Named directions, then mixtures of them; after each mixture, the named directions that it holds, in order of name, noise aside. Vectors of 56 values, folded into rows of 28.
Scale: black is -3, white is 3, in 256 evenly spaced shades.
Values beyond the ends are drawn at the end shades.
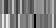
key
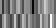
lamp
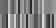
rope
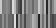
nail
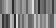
key, lamp, nail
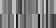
nail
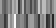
nail, rope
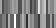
lamp, nail, rope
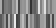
lamp, nail, rope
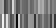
key, nail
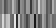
key, nail, rope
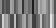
key, lamp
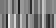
rope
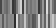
nail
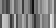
key, lamp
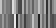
nail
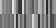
nail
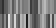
lamp, rope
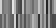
nail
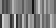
key, lamp, nail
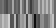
key, lamp, rope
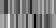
key, rope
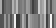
lamp, nail, rope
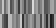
lamp, rope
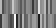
lamp, nail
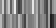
lamp, nail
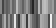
lamp, rope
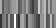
lamp, nail, rope
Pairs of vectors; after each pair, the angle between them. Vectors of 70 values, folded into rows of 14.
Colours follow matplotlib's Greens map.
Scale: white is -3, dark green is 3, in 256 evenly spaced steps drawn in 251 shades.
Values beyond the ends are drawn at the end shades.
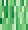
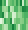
partly opposed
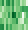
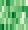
nearly parallel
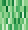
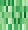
nearly parallel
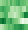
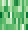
orthogonal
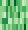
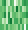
nearly opposite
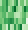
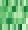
nearly parallel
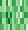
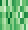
nearly parallel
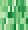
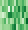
nearly parallel
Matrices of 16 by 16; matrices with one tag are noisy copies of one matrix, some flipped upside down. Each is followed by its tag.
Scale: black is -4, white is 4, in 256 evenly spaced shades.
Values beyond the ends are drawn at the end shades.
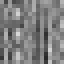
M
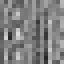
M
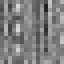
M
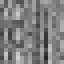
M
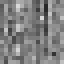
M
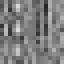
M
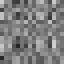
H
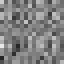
H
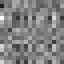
H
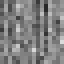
M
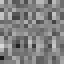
H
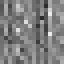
M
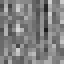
M
